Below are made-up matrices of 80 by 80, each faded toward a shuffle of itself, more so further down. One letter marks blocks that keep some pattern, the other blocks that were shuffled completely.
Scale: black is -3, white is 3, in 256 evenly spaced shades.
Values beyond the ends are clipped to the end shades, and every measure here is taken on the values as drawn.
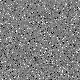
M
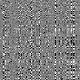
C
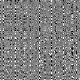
C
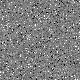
M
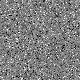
M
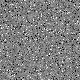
M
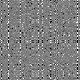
C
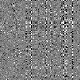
C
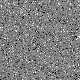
M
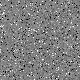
M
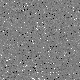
M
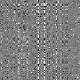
C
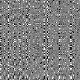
C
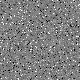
M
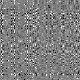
C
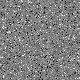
M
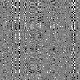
C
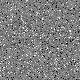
M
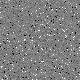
M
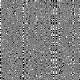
C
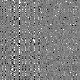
C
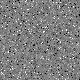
M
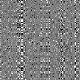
C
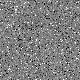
M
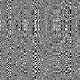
C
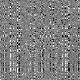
C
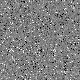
M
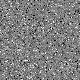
M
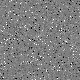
M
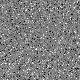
M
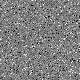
M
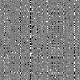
C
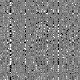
C
